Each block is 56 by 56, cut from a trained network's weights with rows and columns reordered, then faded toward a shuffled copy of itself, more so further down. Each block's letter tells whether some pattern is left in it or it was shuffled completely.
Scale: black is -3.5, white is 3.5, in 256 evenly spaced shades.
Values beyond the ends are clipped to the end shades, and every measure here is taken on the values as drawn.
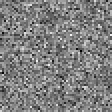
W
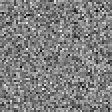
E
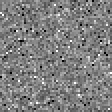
W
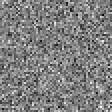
W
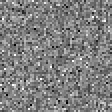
W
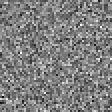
W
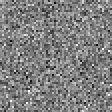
W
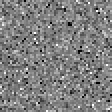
W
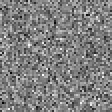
E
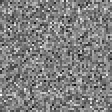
W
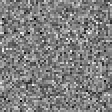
E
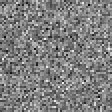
W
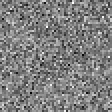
W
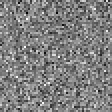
E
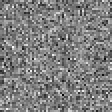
E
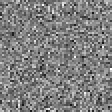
E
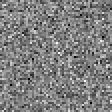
W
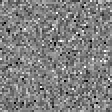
W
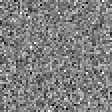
W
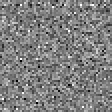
E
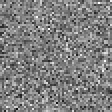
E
